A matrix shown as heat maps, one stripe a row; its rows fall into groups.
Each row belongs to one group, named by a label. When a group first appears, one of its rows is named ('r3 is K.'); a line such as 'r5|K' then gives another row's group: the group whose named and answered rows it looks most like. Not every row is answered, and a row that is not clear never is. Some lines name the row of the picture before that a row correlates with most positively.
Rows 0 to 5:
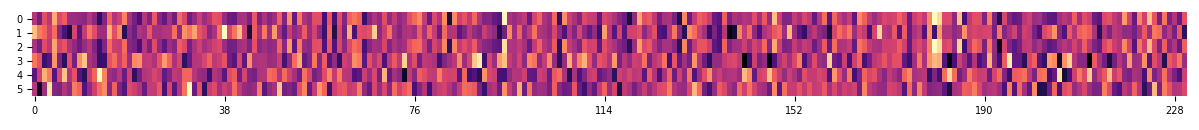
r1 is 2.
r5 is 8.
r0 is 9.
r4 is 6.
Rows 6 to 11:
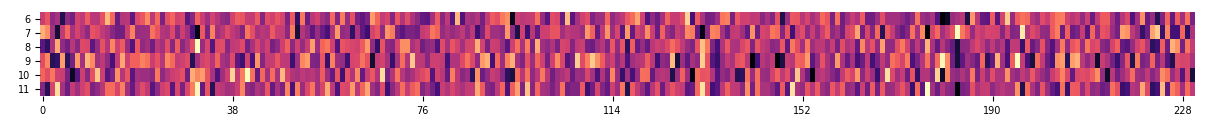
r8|8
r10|2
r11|8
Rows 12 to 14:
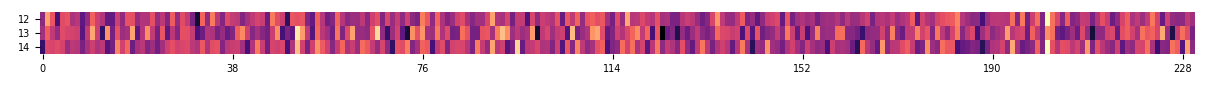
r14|8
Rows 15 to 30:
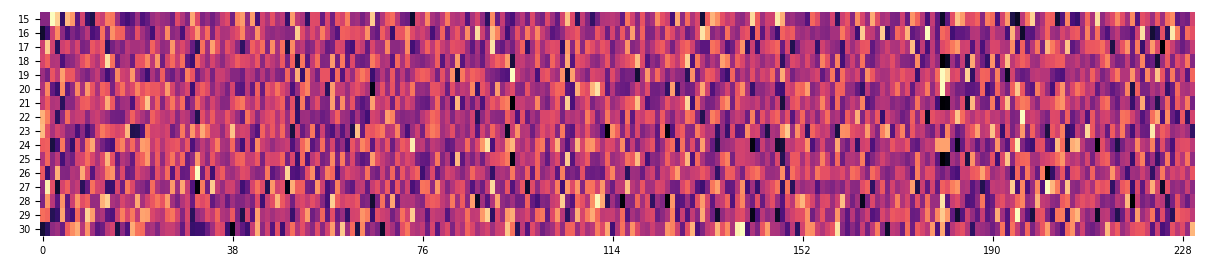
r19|9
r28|6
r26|8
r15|6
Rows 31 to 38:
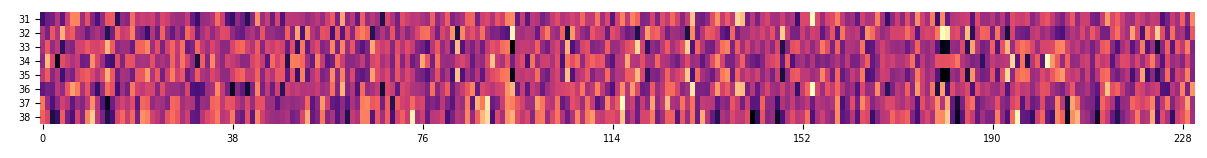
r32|9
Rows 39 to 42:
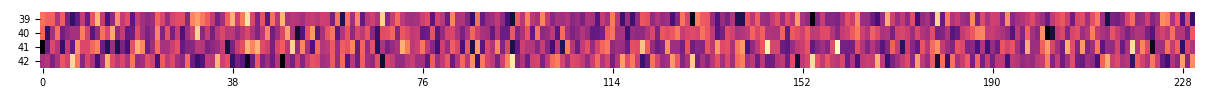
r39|2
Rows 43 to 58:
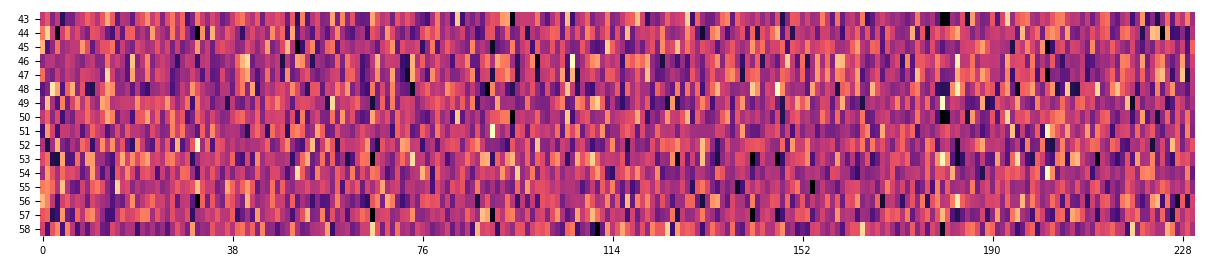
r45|8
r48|6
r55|2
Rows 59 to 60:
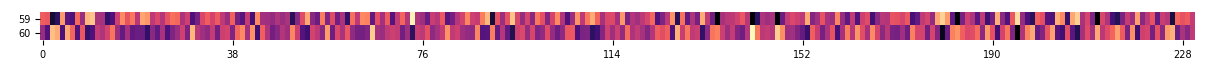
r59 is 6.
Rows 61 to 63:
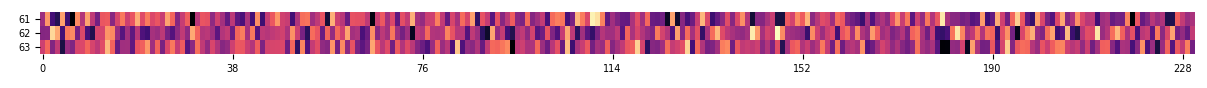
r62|6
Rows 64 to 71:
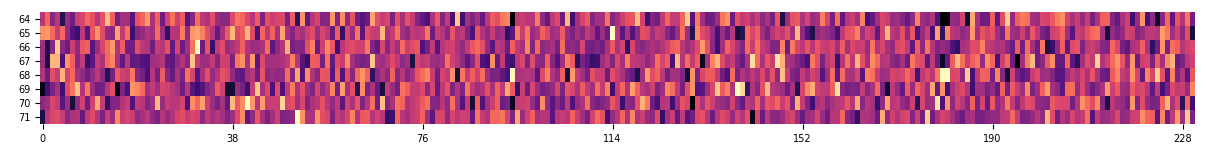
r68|9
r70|2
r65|2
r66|8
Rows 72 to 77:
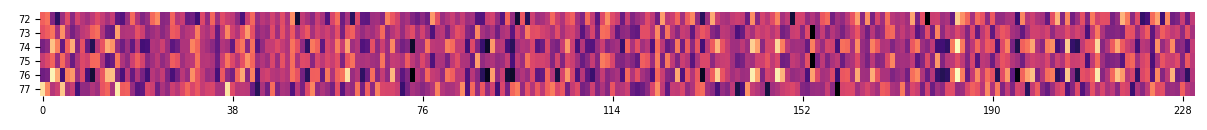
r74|6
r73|2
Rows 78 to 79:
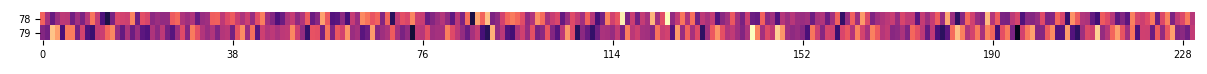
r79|6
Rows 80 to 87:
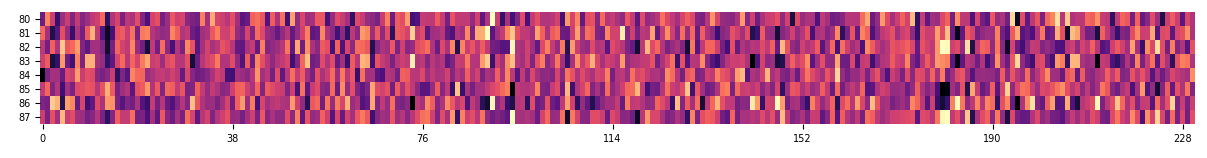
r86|6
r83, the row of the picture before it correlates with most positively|78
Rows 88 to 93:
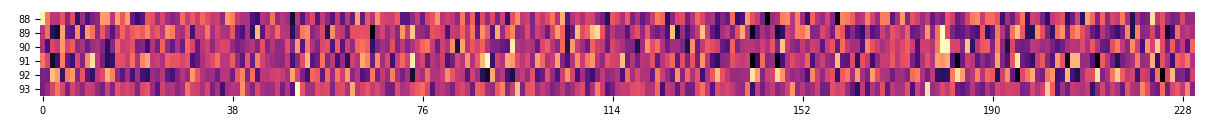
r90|9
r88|2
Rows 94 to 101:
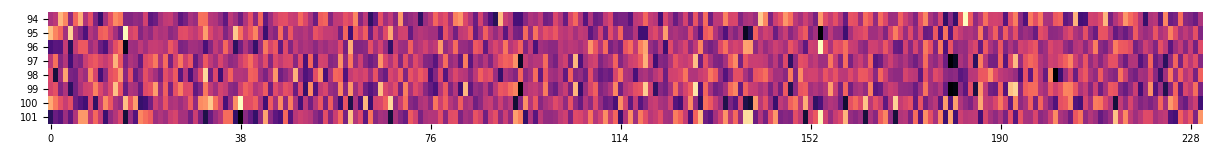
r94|6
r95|2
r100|2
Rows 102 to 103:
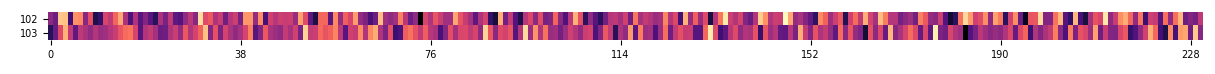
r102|6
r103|8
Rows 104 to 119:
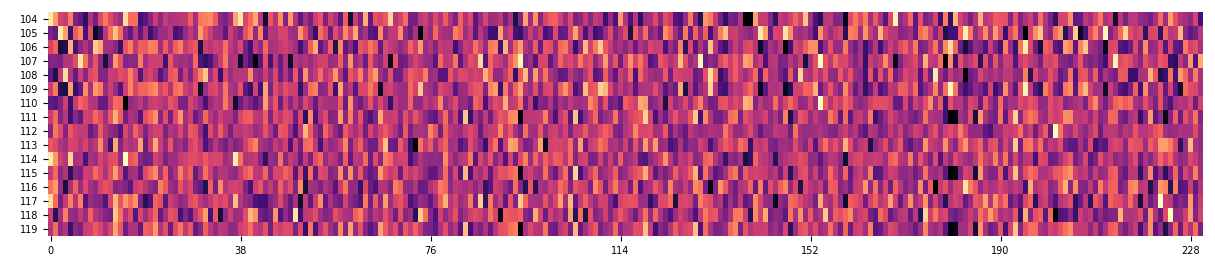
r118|8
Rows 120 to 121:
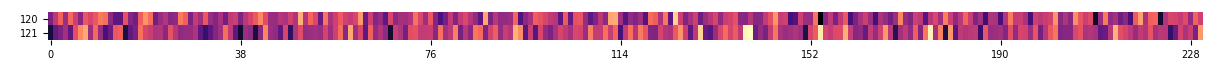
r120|2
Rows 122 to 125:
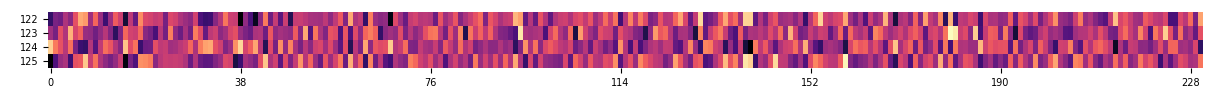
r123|9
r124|2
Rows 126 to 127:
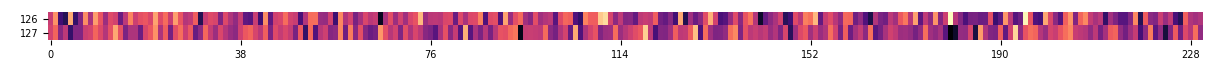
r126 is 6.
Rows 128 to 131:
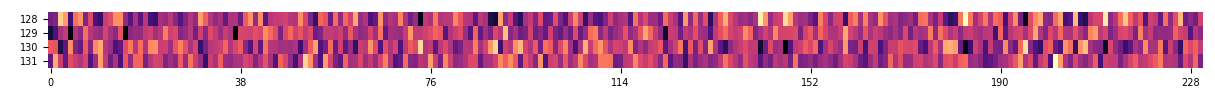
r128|6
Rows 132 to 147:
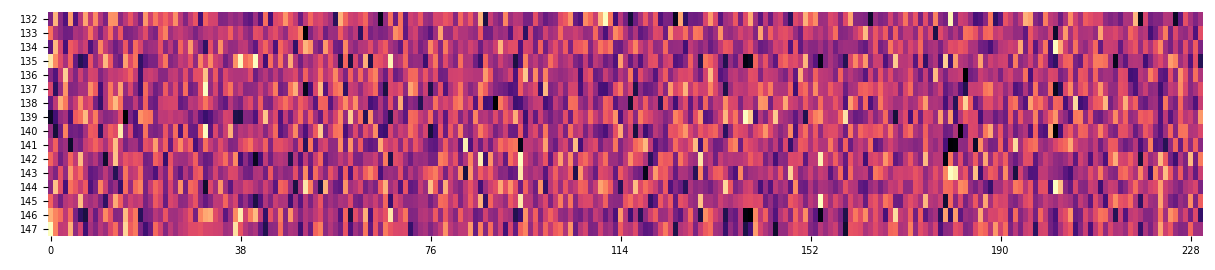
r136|8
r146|2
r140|8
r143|9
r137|8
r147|2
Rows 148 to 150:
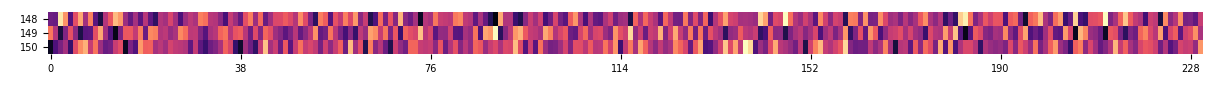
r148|6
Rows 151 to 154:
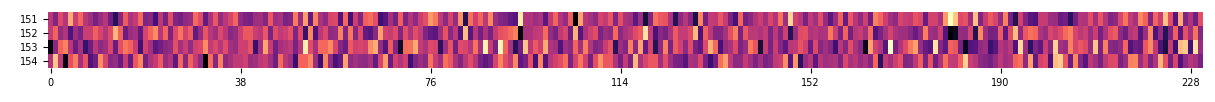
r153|8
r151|9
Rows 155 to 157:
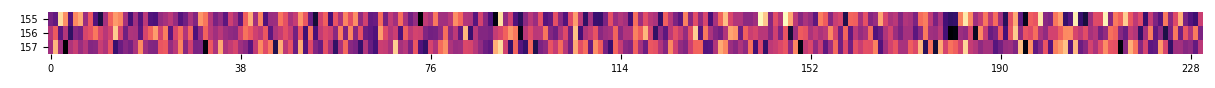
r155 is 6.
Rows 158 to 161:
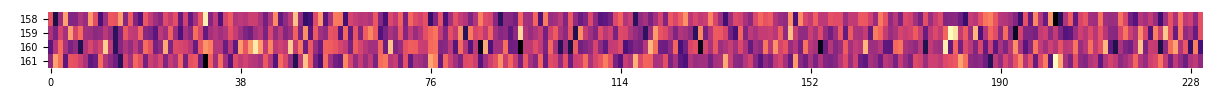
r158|8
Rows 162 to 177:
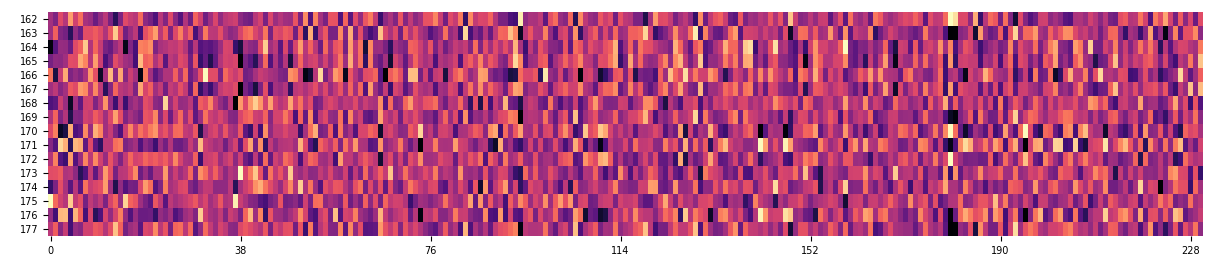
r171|6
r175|2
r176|6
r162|9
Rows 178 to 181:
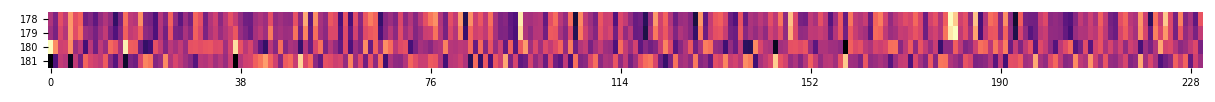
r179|9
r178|9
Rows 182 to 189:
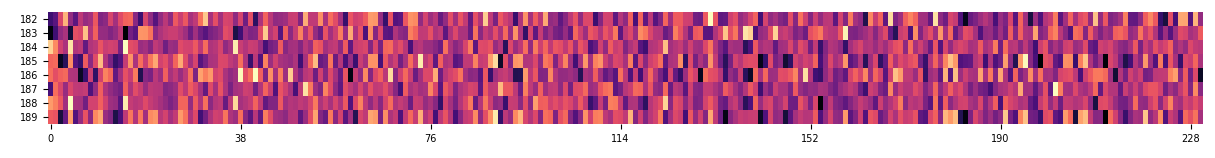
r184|2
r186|2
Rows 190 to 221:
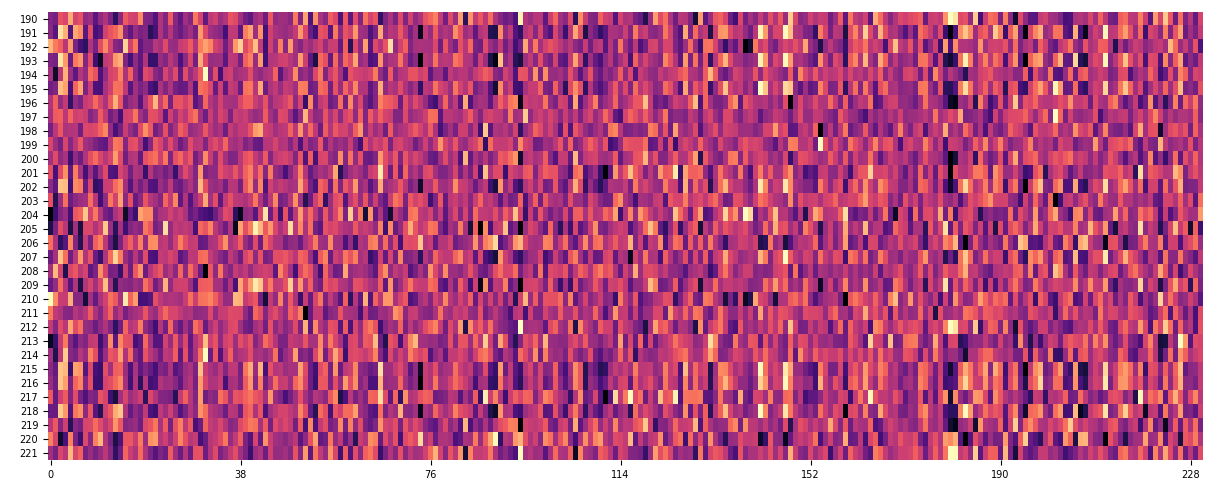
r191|6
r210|2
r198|2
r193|6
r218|6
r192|2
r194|8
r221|9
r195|6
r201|6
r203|8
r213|8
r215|6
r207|6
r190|9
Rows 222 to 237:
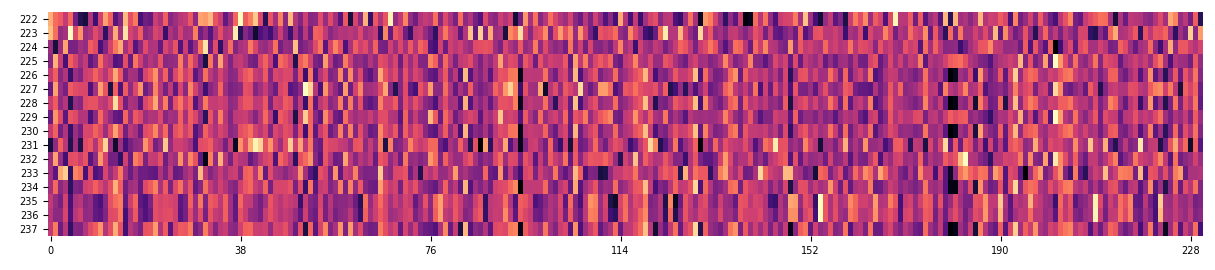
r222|2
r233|6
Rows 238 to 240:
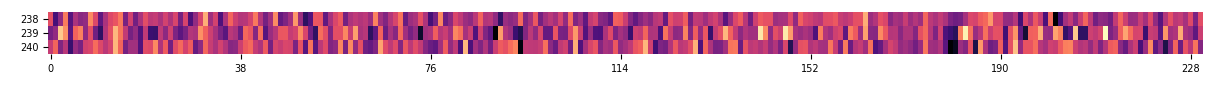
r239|6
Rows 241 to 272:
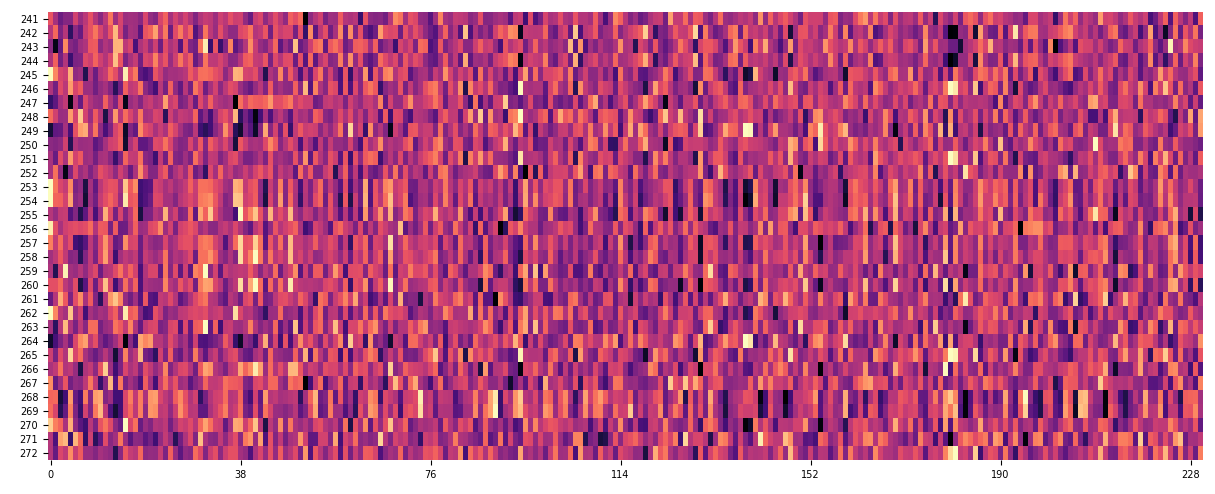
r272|9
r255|2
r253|2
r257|2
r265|9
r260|2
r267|8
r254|2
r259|8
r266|2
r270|2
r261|6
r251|9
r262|2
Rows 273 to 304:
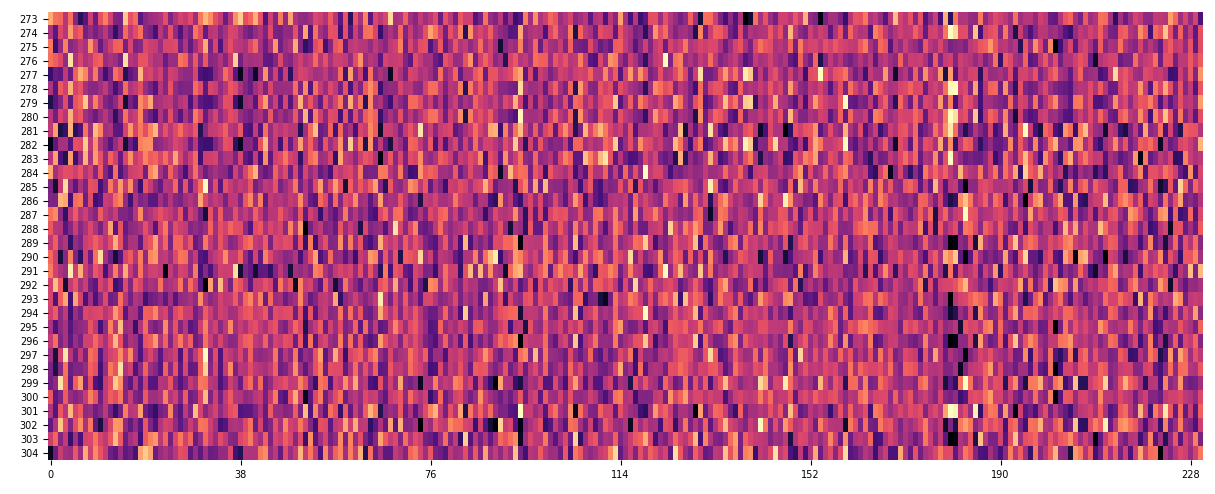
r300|8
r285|8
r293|6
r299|6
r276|2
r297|8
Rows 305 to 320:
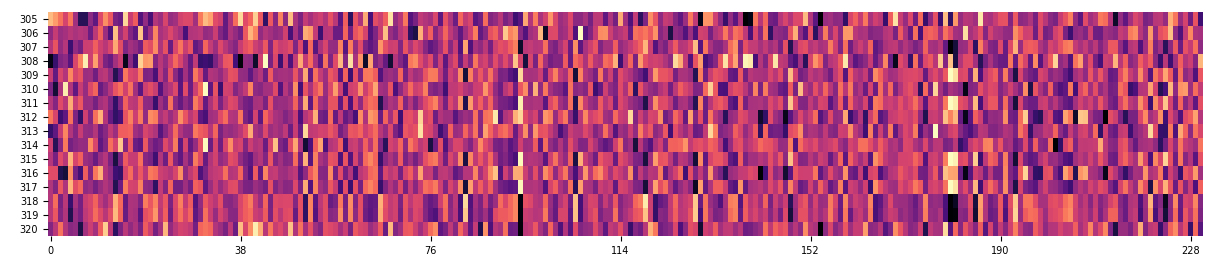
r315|9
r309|9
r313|8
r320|2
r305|2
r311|9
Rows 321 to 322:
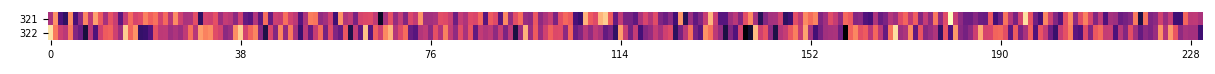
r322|2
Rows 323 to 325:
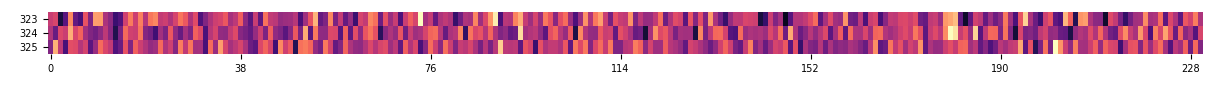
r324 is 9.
